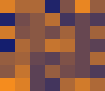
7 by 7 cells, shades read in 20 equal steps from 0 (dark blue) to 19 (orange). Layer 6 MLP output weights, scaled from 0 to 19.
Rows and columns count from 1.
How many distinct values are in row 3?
6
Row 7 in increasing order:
4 6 13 13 16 17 19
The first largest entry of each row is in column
6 4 1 4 7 2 1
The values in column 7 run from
5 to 13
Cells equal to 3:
0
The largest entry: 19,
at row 7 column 1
